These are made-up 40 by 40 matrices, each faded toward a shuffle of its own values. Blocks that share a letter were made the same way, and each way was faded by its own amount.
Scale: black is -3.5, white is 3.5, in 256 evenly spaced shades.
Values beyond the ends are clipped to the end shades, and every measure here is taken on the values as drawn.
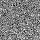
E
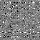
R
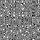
R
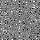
R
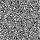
E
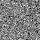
E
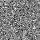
E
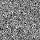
E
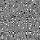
R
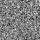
E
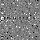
R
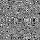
R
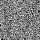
E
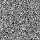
E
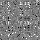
R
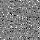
R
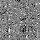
R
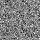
E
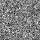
E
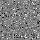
R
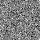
E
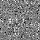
R
